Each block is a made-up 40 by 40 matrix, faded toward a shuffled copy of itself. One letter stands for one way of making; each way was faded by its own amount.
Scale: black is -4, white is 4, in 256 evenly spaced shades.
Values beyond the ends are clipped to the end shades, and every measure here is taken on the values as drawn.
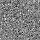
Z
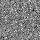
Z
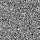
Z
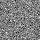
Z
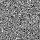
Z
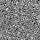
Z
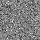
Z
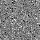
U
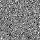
U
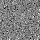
Z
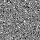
Z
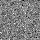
Z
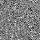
U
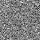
U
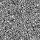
U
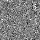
U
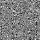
U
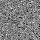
Z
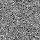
U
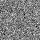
Z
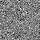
U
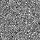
U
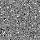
U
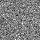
Z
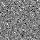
Z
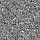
Z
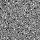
U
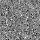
U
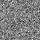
U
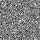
Z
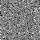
U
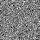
Z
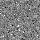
Z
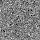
Z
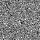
U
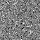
U
